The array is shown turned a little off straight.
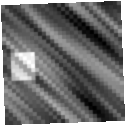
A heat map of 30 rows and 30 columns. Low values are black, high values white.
Ninth with the highest average: middle left. Odd patch: higher, in the middle left. Average level on the scale: 40%. Grain: diagonal, down to the right.
